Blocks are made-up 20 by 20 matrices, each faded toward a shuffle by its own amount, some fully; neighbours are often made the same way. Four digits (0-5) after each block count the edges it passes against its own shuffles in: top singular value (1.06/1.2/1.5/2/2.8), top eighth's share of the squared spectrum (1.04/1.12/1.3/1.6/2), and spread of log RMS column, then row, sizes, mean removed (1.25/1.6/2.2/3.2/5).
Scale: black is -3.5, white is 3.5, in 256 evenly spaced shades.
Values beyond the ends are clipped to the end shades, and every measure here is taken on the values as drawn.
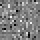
0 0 0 0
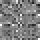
3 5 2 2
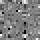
3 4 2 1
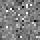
0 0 1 0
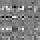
3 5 1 2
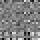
3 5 1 2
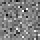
0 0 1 0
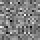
3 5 1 2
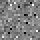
0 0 0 0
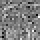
2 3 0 1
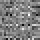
3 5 2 2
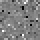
0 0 0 0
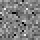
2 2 0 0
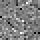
0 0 0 0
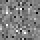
2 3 1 0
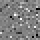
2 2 0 0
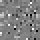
2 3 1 0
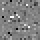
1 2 0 0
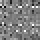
3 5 2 2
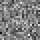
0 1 0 0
